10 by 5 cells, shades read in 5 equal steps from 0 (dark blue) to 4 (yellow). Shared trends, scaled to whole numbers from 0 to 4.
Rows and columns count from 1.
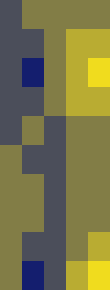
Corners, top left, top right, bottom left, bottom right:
1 2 2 4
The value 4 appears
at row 3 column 5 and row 10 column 5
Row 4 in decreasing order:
3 3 2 1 1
